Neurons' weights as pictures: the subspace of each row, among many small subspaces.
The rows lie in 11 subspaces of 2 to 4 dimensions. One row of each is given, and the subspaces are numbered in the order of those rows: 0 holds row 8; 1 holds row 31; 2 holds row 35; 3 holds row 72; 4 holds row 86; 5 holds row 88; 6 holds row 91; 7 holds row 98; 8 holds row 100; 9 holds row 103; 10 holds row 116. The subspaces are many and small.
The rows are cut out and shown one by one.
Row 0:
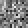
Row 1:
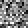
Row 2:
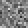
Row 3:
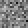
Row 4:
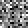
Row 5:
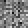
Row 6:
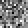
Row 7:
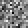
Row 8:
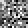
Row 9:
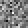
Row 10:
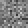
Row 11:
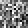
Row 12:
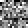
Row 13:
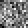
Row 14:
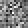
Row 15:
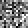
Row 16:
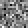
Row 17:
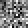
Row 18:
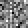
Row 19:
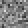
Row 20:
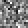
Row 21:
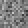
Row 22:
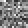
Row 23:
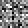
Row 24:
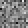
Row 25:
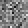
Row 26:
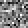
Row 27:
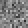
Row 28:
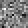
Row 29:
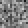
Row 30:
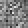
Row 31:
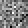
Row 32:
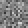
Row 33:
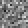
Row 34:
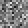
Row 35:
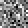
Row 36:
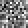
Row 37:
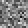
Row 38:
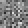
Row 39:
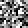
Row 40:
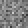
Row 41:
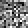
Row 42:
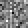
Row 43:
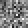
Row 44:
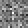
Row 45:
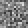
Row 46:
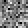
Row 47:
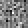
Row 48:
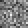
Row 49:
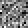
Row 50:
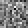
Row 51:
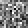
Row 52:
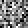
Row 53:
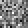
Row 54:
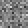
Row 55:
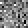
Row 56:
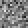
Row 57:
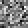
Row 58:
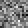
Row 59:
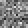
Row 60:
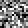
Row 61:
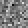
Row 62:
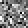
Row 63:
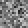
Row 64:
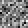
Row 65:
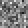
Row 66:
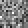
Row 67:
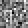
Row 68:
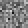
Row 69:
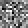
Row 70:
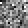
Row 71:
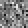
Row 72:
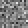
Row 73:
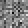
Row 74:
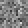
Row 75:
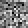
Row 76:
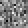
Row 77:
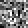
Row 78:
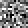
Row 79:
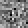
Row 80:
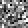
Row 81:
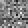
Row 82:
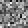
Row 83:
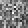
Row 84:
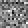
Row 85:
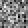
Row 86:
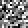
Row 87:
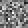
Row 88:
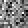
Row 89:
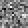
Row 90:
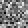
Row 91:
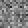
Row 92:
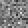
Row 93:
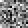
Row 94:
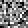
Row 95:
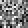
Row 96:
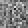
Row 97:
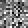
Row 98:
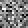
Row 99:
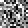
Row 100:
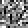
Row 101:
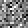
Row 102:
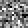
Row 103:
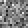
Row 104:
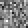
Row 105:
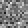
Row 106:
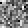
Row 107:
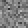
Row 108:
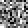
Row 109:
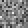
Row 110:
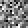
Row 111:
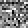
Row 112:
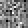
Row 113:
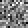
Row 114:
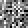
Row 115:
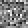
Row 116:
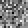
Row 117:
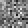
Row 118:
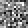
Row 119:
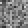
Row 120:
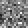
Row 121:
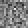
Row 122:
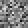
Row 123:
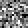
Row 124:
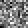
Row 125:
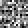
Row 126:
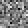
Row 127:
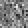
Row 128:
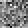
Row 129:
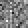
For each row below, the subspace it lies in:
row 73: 5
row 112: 8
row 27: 0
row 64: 3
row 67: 8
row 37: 9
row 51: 10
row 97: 5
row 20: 9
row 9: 4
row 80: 4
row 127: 2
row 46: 9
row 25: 7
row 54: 6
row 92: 0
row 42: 4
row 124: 6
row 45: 1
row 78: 2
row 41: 1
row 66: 10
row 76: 3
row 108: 6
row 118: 1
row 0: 0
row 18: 4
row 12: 9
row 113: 8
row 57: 8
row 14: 8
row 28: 2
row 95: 10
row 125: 7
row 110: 4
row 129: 4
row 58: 2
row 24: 3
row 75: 1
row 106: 8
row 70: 8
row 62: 9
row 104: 3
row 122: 8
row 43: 0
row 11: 10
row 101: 7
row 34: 7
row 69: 7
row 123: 2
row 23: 6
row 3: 3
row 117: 0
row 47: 8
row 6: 10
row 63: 9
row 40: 1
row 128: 8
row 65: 3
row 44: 6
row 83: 10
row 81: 0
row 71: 2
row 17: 0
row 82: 7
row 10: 0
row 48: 2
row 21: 5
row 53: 10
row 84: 7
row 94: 1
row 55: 3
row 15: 1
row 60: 2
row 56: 4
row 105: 5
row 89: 2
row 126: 7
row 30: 8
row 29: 4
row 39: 9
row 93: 2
